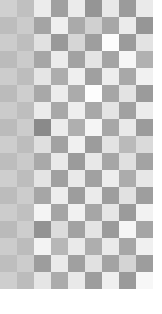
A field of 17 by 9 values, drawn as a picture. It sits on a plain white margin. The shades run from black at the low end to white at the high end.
A checkerboard runs through the table. No overall slope runs across the table. No single row or column stands out from its neighbours. The left part is calmer, up to a seam about 20% of the way across. On average the colour sits 80% of the way up the scale.
